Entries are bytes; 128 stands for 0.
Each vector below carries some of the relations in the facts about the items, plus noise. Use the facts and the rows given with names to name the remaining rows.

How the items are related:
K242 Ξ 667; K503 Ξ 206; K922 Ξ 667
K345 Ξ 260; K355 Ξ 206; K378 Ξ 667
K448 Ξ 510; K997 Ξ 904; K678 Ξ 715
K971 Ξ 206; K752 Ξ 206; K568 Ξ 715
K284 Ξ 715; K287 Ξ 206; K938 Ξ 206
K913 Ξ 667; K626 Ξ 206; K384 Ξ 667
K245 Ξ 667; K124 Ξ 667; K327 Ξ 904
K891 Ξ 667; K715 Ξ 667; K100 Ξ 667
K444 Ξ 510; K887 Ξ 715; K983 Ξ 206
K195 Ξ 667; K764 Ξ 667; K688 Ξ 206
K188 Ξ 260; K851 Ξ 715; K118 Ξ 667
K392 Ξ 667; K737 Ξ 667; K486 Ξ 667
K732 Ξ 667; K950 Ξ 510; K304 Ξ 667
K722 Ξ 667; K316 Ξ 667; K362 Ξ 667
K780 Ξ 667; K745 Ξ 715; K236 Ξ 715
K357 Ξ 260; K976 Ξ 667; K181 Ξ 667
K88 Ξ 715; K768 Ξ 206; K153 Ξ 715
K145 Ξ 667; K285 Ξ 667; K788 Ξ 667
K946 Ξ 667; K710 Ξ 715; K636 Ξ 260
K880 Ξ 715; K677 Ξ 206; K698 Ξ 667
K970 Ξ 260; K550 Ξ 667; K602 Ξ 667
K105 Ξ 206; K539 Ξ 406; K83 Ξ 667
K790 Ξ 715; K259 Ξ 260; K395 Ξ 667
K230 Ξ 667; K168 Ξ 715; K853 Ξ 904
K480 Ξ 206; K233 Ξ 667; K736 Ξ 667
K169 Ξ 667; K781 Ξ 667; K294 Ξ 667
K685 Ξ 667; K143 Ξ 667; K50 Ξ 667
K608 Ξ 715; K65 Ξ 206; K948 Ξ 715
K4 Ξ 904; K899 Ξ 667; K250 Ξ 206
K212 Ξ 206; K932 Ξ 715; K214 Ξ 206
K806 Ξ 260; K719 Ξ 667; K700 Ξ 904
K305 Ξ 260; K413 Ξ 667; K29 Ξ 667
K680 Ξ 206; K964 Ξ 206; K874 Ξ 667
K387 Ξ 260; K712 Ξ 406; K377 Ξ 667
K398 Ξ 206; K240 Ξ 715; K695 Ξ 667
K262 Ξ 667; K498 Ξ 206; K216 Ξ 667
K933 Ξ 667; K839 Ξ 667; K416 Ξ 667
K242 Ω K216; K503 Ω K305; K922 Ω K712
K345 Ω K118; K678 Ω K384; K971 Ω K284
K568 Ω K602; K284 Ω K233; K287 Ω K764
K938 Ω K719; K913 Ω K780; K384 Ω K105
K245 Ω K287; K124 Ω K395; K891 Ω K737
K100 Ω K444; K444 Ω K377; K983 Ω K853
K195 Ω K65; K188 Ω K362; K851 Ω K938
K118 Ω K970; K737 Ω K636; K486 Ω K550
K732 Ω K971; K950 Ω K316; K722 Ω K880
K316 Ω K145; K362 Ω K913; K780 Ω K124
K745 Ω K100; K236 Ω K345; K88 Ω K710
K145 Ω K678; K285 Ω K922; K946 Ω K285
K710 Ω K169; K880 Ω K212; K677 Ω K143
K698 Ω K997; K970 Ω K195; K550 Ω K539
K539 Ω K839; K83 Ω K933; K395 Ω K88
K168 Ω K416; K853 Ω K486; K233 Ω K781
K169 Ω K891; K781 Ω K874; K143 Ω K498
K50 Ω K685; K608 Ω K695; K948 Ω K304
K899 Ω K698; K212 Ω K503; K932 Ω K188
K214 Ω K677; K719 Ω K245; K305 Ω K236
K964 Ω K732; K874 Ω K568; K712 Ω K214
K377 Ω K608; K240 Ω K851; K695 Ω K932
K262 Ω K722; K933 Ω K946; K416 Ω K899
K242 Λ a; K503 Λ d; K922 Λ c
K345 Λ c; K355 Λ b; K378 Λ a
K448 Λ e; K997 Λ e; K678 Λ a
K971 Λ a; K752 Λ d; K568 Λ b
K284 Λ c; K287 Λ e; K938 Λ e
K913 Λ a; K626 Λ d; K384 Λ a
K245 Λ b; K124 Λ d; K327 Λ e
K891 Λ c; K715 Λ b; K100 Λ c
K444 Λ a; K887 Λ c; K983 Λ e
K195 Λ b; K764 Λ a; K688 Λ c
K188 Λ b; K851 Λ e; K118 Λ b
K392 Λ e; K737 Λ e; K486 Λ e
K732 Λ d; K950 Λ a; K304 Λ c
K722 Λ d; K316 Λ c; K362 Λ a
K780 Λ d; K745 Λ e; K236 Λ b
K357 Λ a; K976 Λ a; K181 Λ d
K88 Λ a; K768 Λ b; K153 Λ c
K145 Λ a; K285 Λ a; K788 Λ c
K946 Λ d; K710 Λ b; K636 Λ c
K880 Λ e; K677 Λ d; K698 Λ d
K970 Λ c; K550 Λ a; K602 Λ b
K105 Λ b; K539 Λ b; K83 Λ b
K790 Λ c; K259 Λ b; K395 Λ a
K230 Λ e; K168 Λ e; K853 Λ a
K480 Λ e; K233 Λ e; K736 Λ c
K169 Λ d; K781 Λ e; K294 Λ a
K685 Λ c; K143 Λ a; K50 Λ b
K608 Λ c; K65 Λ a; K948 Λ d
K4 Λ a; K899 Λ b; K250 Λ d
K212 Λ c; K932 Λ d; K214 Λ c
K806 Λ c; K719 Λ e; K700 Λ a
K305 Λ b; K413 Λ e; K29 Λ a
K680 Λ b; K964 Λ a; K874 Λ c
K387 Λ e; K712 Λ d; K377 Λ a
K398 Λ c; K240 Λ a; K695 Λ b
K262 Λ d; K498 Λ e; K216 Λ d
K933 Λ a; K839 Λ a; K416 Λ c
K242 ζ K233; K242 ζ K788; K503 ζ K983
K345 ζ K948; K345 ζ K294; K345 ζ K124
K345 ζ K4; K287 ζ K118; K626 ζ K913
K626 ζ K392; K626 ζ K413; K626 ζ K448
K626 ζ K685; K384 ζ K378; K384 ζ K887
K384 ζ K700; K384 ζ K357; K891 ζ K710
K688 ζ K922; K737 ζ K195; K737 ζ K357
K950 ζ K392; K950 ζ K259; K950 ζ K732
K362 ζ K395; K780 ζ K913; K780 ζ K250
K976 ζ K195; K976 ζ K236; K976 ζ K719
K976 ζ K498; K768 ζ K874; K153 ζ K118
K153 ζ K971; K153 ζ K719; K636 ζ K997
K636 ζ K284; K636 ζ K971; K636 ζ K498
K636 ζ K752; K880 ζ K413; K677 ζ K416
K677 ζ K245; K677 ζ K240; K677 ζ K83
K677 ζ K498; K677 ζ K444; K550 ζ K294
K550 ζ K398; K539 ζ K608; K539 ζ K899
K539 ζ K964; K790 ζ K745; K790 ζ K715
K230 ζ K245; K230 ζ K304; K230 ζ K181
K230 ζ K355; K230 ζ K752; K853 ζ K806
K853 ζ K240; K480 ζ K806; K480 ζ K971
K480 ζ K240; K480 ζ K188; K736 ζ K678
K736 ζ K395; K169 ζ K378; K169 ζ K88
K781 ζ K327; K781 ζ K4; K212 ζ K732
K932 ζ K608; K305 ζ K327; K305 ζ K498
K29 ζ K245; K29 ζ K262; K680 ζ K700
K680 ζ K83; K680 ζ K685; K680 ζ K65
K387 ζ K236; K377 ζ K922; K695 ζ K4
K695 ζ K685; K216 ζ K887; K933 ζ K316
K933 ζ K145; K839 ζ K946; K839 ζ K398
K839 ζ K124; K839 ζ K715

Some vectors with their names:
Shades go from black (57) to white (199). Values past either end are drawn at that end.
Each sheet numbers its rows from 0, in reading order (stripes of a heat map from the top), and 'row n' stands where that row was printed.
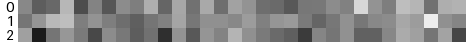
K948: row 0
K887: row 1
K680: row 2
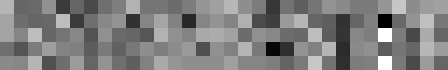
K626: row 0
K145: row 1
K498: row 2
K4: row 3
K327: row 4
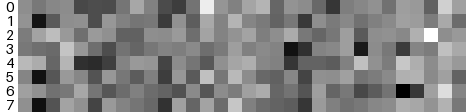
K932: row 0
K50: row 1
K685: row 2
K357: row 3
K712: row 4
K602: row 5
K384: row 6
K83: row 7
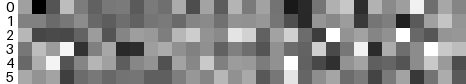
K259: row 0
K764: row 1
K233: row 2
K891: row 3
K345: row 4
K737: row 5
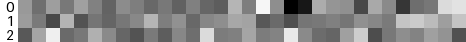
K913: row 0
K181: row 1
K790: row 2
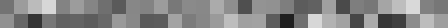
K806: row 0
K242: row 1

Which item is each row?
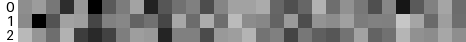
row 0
K933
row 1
K568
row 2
K677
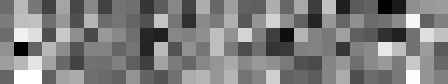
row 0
K377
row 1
K922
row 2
K362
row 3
K355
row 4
K214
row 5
K736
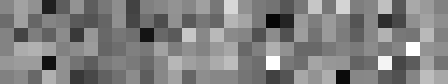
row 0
K486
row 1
K853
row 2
K695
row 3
K416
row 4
K781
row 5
K444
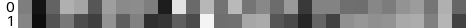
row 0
K236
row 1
K539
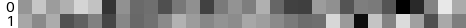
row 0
K678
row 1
K448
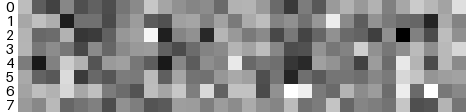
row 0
K732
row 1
K880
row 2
K503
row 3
K780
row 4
K188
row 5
K752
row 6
K874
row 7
K168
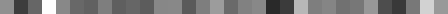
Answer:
K88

